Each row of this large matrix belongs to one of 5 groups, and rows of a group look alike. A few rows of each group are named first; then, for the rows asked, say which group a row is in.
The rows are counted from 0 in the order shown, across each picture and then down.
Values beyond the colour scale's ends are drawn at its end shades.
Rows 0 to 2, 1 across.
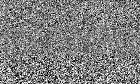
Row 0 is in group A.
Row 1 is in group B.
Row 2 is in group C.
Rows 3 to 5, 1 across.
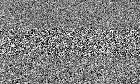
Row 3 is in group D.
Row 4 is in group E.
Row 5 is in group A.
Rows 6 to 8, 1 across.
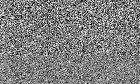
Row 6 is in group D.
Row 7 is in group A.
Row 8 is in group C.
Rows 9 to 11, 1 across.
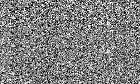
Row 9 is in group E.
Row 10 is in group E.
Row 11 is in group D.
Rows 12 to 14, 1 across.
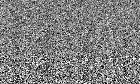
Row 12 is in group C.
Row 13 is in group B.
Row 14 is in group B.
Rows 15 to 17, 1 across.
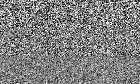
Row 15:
B
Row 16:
E
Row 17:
A
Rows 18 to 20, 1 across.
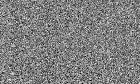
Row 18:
C
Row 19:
E
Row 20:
D
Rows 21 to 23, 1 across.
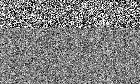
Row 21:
A
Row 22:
B
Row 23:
E
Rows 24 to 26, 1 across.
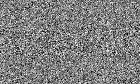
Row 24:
E
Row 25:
B
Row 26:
A
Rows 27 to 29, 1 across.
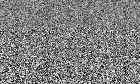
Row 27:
B
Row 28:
E
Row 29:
B
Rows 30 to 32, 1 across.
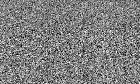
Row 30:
A
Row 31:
A
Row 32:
B
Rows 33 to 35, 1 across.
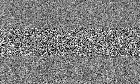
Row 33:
D
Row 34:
D
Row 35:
B
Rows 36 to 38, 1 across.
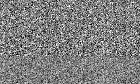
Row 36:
E
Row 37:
A
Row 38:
A
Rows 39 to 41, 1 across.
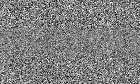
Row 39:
E
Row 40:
B
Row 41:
D
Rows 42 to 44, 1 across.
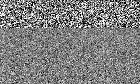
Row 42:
A
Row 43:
A
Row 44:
E
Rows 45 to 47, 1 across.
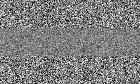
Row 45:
D
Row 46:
A
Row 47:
B
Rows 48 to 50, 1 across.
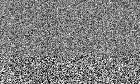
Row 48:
D
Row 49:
E
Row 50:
D
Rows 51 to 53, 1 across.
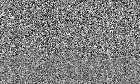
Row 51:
D
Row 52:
E
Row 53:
B
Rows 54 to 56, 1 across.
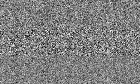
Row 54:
B
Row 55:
E
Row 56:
E
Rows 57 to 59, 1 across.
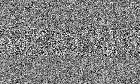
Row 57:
E
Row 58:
B
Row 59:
A
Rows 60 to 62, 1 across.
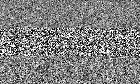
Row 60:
A
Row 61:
E
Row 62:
B
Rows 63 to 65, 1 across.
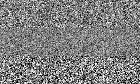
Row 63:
B
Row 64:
A
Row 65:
A
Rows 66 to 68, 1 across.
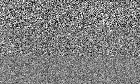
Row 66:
A
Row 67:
D
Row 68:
E
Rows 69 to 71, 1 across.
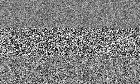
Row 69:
B
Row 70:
C
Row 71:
B
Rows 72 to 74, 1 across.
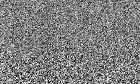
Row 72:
B
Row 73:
D
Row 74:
C
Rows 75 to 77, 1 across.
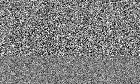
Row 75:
B
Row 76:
D
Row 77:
E
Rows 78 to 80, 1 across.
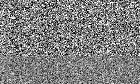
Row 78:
E
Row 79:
C
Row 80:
D
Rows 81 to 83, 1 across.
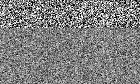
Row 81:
A
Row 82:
A
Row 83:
B
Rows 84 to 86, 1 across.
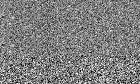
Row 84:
D
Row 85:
D
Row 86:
A
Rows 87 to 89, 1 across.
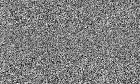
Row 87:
C
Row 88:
D
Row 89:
A
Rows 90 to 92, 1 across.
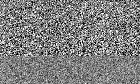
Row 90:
A
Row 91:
A
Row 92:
C
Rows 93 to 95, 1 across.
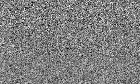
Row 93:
E
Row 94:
D
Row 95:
A
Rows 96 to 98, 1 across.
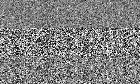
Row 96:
D
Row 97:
B
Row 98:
B
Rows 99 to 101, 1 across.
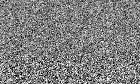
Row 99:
B
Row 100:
A
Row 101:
C
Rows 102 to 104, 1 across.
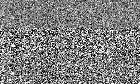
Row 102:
D
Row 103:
E
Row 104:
D
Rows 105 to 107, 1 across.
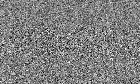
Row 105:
B
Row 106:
D
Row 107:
E
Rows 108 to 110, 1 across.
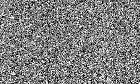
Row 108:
D
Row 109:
A
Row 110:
E
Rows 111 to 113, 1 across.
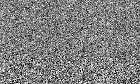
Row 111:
E
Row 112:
A
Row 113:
A
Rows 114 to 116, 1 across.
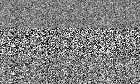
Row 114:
E
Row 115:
E
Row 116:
E
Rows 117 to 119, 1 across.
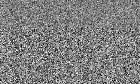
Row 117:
C
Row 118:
C
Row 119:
B
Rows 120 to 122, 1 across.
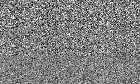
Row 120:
E
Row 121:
E
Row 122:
A
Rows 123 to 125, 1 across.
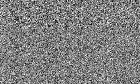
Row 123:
C
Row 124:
C
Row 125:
E
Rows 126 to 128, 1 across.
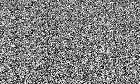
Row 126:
E
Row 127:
E
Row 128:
B
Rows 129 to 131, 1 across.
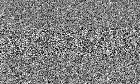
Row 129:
D
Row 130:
B
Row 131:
C
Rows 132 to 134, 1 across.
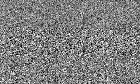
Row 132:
A
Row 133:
A
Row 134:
E
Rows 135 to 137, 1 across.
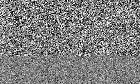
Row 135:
C
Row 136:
A
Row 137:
E
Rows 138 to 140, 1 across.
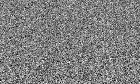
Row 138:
E
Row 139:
A
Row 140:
B
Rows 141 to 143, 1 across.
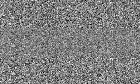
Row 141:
D
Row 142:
E
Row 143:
E
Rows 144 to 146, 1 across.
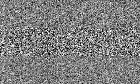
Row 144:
A
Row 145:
D
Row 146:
D
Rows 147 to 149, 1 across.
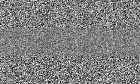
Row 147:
B
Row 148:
B
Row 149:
C
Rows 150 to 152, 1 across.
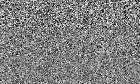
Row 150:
B
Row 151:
A
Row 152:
B
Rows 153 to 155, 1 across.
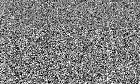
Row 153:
D
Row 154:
B
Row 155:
C
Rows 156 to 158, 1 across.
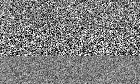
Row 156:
D
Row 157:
A
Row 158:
C
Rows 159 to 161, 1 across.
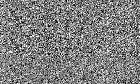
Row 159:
C
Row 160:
C
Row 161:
A
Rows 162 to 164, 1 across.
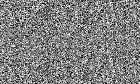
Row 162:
B
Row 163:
E
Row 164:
B
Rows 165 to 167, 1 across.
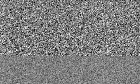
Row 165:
A
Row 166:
C
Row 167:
A
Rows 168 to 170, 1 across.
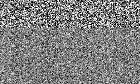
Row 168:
E
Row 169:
E
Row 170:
D
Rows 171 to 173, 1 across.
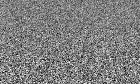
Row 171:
C
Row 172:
A
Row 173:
B
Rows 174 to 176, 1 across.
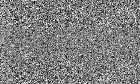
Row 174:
C
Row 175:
D
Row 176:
C
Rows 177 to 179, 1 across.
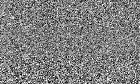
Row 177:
D
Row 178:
C
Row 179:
C
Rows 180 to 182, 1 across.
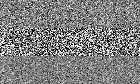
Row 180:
E
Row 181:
D
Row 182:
D
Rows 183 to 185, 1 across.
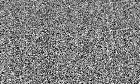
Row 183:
B
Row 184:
B
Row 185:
D
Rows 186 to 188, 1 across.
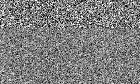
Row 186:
D
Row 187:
A
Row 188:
D
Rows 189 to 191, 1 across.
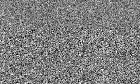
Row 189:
D
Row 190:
A
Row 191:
A
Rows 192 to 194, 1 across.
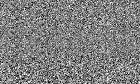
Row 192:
E
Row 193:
E
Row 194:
C
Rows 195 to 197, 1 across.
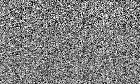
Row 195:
A
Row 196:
A
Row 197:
B
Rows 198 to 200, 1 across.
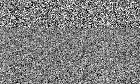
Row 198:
E
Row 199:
A
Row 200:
A
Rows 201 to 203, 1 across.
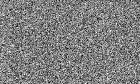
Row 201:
A
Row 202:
D
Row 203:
C
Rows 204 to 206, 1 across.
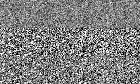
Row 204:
B
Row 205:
A
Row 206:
A
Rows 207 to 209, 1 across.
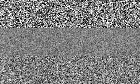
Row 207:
B
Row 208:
A
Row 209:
D
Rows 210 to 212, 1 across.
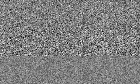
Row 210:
A
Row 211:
A
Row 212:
B
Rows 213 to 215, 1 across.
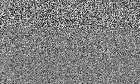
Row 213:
D
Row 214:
E
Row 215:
D
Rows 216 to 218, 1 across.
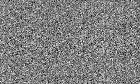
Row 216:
A
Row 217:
A
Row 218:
E
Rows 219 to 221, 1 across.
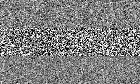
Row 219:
B
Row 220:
D
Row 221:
A
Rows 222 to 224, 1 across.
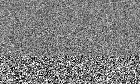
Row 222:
B
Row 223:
D
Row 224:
C
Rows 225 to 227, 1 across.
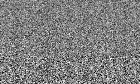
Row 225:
B
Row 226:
E
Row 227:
B
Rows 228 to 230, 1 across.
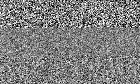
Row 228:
A
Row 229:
C
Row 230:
B
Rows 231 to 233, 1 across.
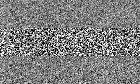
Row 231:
C
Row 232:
D
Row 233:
A
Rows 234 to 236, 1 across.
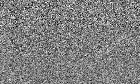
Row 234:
E
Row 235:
C
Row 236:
D
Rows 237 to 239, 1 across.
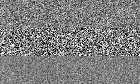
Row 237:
C
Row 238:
D
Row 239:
D
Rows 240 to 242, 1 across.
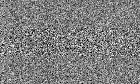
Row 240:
C
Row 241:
D
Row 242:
D
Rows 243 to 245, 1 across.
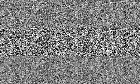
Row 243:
B
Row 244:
B
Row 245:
B
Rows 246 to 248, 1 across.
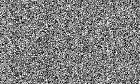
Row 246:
C
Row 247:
B
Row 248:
C
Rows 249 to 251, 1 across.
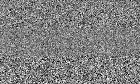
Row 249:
A
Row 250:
E
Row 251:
B
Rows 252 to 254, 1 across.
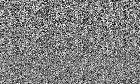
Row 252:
B
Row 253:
B
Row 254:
A
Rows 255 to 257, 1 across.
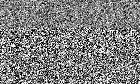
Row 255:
B
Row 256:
E
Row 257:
C
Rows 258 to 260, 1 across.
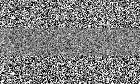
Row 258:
E
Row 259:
D
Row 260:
D
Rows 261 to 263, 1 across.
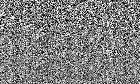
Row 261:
D
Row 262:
B
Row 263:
B
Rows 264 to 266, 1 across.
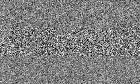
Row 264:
A
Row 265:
D
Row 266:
E
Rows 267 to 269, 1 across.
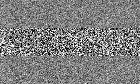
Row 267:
C
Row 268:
D
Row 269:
C
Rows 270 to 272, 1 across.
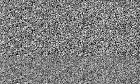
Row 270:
A
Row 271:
A
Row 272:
A
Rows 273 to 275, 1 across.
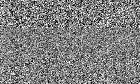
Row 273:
C
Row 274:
C
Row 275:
E
